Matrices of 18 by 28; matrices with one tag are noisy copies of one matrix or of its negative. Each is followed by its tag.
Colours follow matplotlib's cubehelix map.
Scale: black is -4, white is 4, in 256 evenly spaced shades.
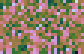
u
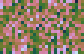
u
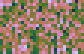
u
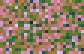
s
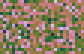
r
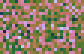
r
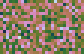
r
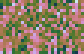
u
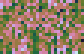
u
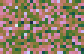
s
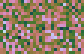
r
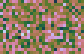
r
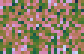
u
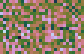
r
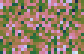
u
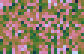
u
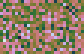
r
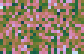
u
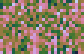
u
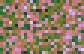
s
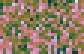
u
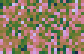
u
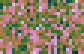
u
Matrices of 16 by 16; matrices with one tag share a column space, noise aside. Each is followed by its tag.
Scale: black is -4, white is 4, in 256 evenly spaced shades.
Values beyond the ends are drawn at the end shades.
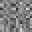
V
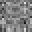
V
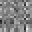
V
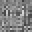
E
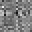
E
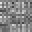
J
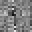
E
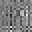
E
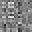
J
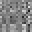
J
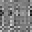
E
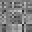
J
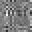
E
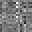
J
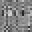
E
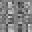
J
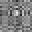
E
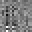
E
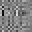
E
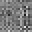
E
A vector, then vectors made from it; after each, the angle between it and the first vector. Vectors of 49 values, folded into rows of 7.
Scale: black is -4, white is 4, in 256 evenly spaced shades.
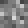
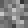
nearly parallel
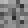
nearly opposite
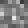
nearly parallel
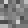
orthogonal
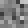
nearly opposite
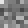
partly opposed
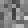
partly opposed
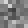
partly opposed
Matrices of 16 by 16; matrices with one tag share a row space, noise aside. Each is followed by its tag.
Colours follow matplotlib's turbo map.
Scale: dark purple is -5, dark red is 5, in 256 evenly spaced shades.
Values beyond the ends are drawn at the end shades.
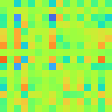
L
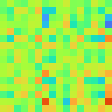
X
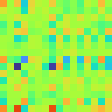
L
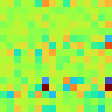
X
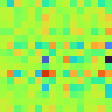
X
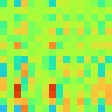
L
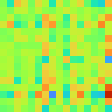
X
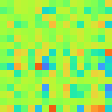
X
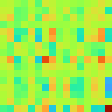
X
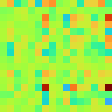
X
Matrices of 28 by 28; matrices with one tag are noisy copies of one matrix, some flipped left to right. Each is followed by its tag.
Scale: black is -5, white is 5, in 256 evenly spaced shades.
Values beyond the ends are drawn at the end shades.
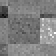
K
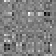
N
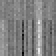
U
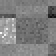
K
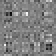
N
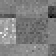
K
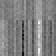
U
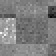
K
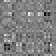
N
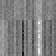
U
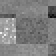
K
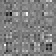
N
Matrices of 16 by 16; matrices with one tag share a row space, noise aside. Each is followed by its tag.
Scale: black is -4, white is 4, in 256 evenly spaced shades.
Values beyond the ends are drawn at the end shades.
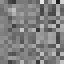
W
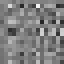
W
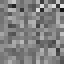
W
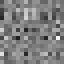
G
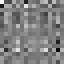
G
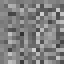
W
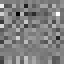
G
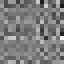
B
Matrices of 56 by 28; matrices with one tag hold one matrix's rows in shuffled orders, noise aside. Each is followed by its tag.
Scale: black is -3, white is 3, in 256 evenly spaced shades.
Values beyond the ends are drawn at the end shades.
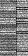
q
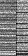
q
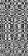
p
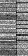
q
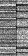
q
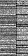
q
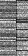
q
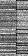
q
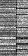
q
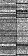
q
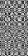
p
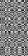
p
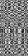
p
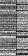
q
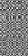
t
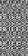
t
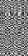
p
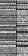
q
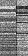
q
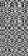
p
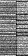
q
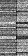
q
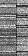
q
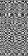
p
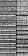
q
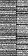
q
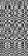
p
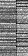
q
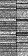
q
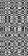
p
